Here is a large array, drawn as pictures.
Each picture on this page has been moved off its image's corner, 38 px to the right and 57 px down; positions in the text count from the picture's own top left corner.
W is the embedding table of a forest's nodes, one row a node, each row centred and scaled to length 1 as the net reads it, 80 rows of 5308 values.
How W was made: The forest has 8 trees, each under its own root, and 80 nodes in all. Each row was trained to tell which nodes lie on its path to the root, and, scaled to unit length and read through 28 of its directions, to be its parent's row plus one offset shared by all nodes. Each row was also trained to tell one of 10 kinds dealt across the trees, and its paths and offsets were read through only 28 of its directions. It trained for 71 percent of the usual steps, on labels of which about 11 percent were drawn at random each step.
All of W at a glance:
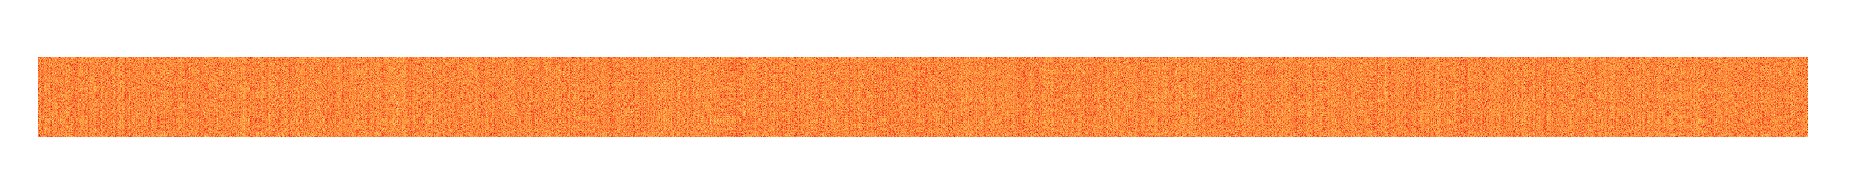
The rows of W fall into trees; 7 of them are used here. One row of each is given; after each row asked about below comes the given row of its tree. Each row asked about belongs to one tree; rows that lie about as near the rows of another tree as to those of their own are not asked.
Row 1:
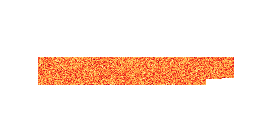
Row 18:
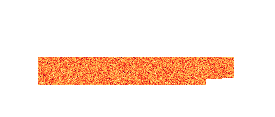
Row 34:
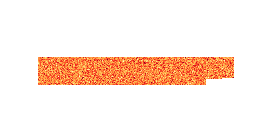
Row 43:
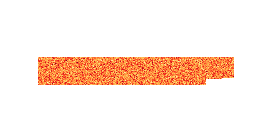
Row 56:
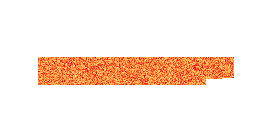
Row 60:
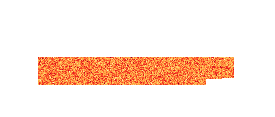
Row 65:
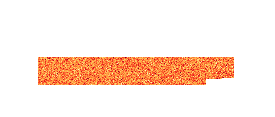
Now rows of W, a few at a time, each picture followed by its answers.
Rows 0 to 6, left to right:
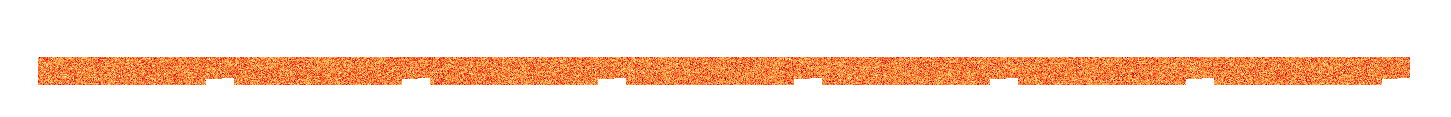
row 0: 1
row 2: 34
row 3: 65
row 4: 34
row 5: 1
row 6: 43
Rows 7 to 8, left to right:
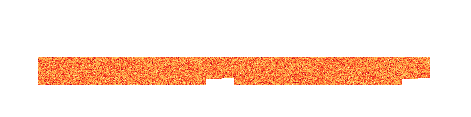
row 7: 43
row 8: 60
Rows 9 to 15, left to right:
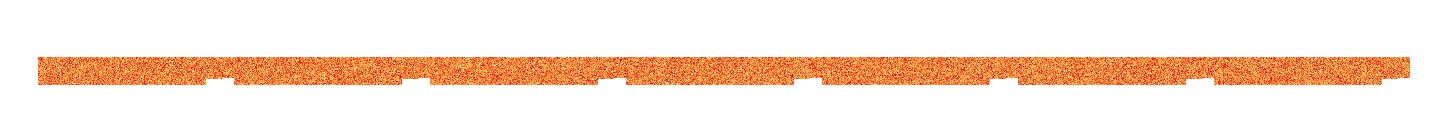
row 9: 34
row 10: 18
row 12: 60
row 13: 65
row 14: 1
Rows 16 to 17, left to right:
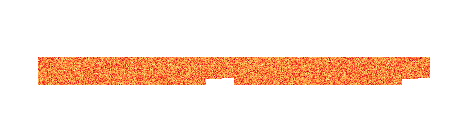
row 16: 65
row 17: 1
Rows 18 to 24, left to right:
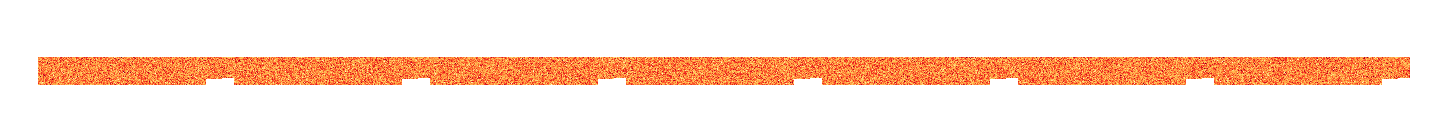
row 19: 34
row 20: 60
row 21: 56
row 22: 18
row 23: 43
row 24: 60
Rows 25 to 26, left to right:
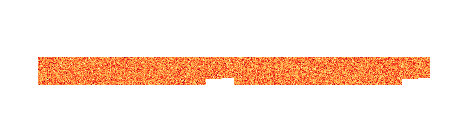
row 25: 65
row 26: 34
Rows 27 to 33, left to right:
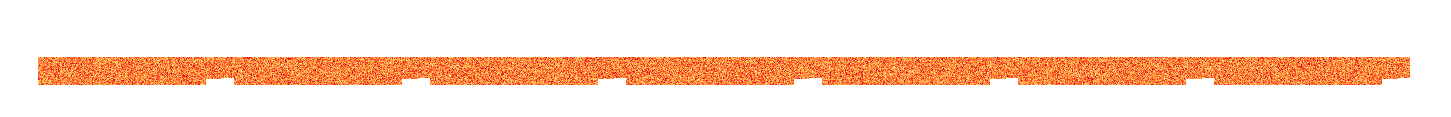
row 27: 43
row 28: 65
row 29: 56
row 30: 1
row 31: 34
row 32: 18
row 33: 65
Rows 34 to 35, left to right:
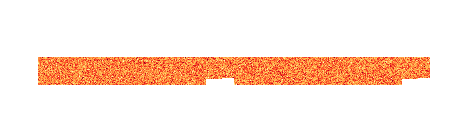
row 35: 60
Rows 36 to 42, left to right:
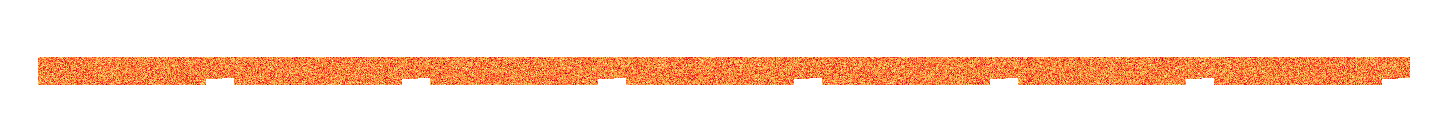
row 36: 56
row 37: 60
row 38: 60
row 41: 34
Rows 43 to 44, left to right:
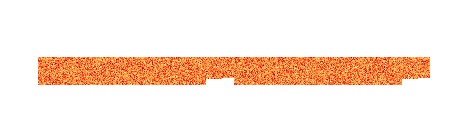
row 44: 34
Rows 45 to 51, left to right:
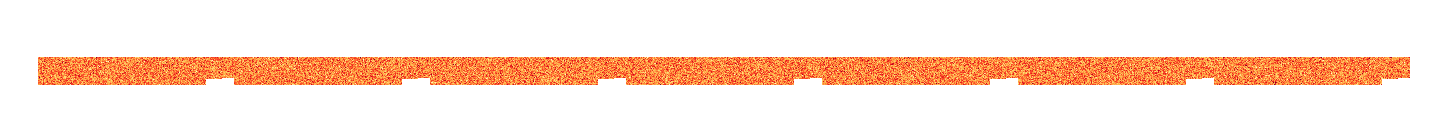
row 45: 1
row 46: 65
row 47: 56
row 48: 18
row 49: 18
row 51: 34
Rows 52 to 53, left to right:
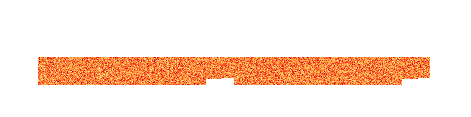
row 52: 65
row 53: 56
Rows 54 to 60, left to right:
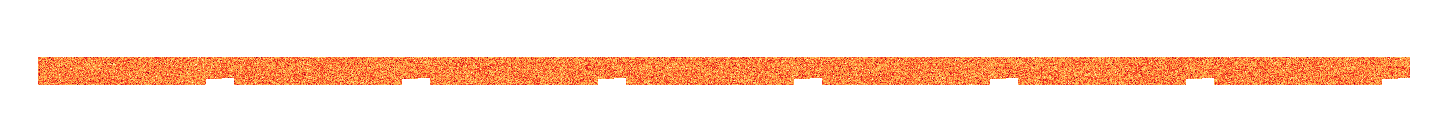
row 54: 65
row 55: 60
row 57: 34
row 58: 60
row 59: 1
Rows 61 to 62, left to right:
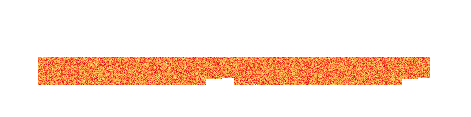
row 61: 56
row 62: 43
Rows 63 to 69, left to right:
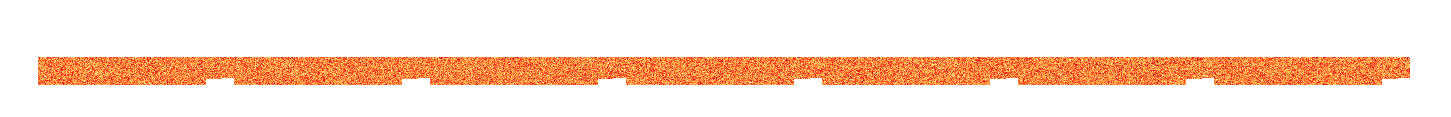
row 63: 65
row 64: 65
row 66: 60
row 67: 56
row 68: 1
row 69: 60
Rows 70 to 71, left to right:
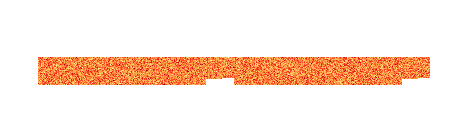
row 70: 34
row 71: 65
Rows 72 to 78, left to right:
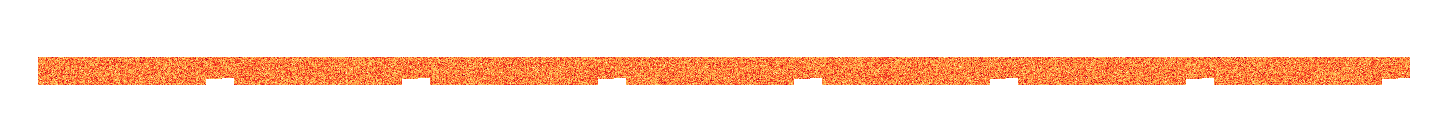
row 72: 56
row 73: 43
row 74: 65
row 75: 18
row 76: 60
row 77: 60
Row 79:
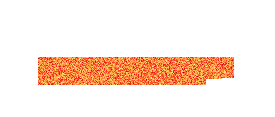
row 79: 1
